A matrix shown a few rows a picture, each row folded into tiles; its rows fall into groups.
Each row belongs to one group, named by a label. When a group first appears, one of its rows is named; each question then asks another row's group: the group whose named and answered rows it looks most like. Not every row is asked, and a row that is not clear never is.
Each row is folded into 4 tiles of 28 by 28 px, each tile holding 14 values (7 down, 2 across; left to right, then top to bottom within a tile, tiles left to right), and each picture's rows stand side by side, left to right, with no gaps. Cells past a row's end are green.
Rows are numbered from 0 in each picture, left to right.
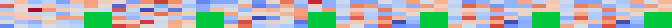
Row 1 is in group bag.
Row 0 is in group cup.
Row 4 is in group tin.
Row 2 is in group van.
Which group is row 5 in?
tin
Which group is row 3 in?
tin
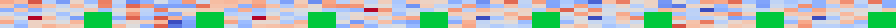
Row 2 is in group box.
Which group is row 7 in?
van
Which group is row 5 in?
van
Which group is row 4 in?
van
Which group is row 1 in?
tin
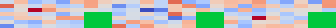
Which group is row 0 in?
cup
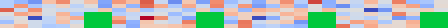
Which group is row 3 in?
bag
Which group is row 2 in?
van
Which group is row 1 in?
box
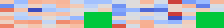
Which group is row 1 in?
bag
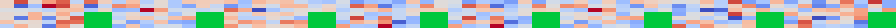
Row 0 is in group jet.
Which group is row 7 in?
van
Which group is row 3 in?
tin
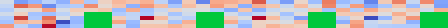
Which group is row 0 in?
tin
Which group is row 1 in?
box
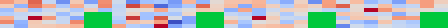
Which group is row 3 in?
cup
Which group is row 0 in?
box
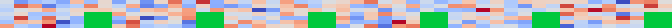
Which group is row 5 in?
cup
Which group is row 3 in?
jet
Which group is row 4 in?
cup
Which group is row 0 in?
tin
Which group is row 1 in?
van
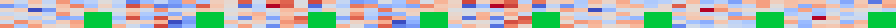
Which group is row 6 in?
cup
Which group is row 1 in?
tin
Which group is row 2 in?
jet
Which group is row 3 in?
tin
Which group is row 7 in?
box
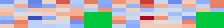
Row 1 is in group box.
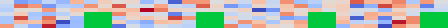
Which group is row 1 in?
cup
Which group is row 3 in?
jet
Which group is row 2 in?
bag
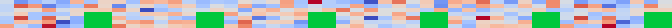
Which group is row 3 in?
van
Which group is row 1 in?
bag
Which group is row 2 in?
van
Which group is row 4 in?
box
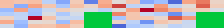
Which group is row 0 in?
box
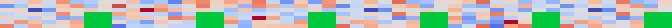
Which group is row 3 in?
bag
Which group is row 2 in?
box
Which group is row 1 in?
cup
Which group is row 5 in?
bag
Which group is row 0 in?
bag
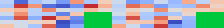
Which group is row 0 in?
tin
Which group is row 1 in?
tin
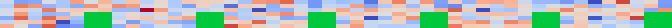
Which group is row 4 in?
bag
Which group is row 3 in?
van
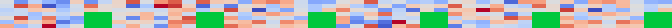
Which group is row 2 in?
bag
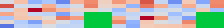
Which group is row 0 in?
cup
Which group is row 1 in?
box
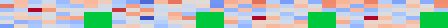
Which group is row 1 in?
van
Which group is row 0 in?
cup
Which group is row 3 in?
box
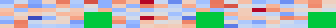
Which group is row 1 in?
box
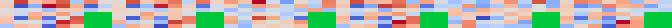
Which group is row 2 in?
box
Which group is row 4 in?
van
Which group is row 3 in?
jet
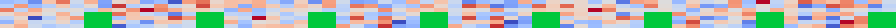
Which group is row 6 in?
van
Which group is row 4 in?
tin
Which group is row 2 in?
box
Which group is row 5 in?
cup
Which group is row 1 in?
cup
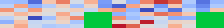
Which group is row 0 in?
van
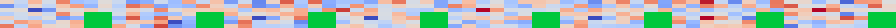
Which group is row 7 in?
cup
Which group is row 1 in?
tin
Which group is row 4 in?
cup
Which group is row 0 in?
bag
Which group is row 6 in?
box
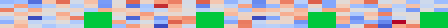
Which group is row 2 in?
van
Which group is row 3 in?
jet
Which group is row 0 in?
van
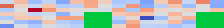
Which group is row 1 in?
van
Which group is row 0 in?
cup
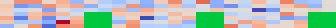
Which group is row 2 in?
bag
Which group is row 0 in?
jet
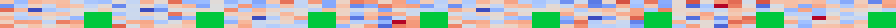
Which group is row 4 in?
bag
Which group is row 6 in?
jet
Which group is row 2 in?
van
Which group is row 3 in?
jet
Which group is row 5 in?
van
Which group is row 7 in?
box
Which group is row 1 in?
bag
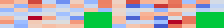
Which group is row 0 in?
box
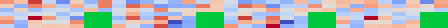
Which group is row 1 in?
tin
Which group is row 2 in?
tin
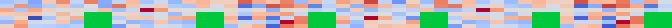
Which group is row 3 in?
box
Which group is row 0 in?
van
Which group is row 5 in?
jet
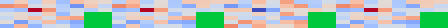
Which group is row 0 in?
cup
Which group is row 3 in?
cup
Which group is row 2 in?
bag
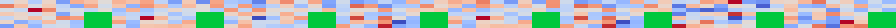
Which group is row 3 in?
tin
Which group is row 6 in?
bag
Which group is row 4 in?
box
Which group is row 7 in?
jet
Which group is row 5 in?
tin
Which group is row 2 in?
van
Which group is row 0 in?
cup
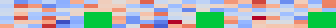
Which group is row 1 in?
jet
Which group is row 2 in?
box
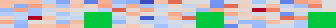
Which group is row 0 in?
box
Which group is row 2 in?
cup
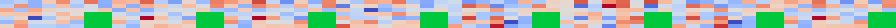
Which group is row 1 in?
box
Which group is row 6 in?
tin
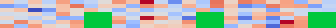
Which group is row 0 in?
bag
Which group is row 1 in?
box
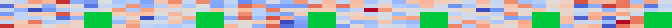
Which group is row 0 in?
bag
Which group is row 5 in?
jet
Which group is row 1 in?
van
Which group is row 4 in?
bag
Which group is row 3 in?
cup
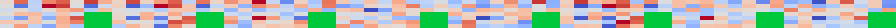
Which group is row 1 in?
jet
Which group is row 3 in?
bag
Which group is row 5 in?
jet
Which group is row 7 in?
van
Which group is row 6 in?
box
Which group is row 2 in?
box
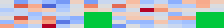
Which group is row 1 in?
cup
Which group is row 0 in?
tin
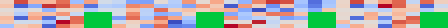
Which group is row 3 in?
jet
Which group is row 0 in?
jet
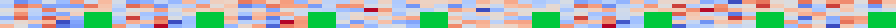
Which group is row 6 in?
cup
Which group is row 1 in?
tin
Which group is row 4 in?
bag
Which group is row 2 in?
jet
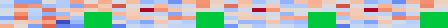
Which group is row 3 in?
cup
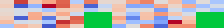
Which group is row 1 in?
jet
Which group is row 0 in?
jet
